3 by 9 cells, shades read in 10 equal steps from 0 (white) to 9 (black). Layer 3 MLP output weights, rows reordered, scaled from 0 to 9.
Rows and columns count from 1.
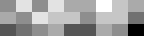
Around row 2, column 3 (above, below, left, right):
4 4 4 2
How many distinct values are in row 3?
5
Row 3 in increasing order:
3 3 4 4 5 6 6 6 9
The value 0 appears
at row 1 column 7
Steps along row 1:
down up down up same down up up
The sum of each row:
21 25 46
